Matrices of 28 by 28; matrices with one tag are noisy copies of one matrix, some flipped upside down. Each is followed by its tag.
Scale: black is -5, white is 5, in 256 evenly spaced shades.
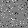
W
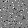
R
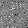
W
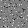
R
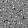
R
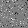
W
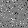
W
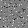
R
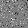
W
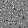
R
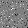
W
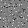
R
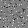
R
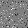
W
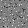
R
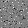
R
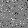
W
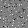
R
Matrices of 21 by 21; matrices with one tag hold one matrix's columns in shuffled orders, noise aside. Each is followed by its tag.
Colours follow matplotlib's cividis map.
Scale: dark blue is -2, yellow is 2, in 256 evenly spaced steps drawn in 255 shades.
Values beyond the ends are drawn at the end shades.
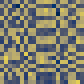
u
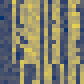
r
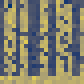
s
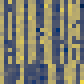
r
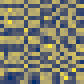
u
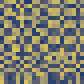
u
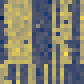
r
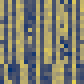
r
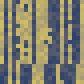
r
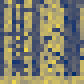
s
